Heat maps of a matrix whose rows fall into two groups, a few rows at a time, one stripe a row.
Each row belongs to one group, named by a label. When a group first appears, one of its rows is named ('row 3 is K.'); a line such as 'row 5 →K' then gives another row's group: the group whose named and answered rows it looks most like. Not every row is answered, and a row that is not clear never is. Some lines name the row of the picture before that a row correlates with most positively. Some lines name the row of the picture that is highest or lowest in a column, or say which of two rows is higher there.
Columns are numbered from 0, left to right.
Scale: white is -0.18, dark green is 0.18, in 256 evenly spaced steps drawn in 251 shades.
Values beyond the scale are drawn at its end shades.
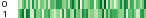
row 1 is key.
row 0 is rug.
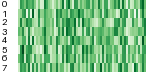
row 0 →key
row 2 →key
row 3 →key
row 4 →rug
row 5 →key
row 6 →key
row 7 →rug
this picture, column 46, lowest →2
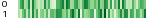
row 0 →key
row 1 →rug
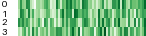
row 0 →key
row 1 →key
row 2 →key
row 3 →rug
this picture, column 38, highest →2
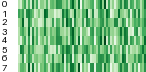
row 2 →key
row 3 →rug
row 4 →rug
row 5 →key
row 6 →key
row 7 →rug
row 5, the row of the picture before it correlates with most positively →1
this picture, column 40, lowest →2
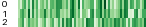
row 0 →rug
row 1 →rug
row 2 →key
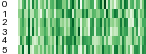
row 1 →key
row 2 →rug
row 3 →rug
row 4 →key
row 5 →key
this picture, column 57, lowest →2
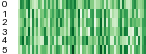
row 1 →rug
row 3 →rug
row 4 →key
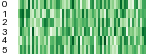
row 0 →rug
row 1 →key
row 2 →key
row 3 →key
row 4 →rug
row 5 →rug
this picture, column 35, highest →3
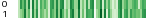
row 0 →rug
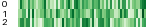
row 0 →key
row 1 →rug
